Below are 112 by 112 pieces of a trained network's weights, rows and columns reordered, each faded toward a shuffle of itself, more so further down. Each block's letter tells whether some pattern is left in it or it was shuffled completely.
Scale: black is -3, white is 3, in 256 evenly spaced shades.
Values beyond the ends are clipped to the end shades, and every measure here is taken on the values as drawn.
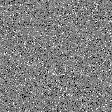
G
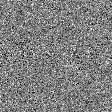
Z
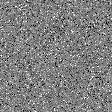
G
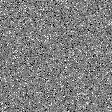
G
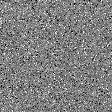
Z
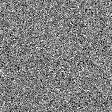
G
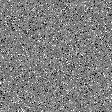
G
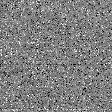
Z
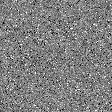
G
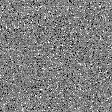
Z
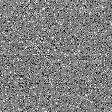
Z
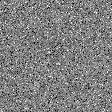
G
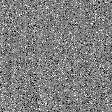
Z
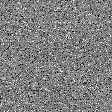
Z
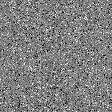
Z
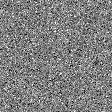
G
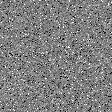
G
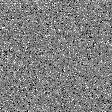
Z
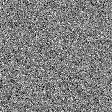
G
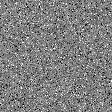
G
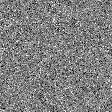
G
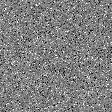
G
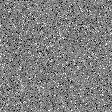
G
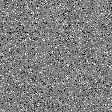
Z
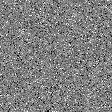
G
